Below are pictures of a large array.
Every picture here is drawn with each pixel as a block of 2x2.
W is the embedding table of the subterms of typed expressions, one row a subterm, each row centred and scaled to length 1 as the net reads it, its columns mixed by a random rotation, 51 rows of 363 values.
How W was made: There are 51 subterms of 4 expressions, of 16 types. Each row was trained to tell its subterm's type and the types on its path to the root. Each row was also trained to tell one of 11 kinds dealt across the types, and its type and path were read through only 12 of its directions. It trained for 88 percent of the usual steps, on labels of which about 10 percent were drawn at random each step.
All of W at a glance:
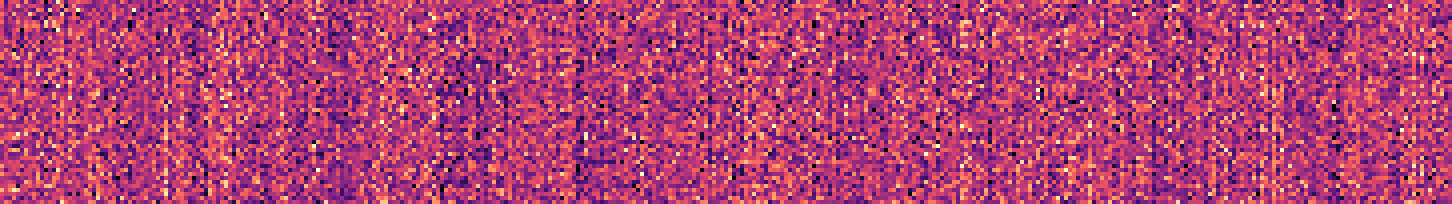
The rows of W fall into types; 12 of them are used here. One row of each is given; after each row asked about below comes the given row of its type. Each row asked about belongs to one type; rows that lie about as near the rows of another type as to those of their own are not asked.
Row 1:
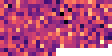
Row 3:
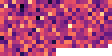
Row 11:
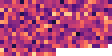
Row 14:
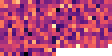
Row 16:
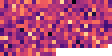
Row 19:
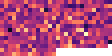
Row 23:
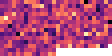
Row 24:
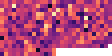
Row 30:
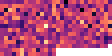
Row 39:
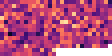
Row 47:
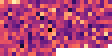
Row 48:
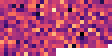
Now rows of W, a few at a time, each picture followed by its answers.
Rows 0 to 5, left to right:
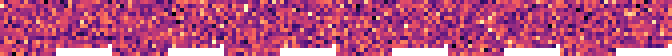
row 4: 1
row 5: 23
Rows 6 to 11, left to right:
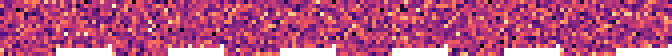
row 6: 23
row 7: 14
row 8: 11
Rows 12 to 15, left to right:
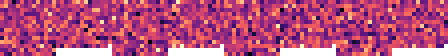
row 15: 30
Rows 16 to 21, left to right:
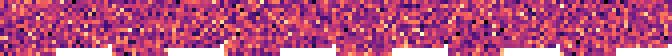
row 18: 39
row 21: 14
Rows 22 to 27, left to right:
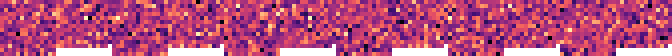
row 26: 30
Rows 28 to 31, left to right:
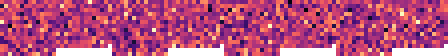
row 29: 1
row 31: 19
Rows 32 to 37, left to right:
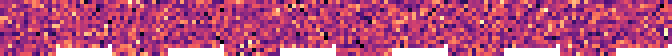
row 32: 23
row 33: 47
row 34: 47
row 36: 30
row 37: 47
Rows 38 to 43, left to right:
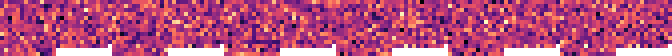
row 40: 19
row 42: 14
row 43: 39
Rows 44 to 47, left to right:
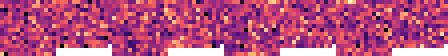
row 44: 23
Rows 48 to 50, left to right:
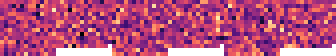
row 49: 11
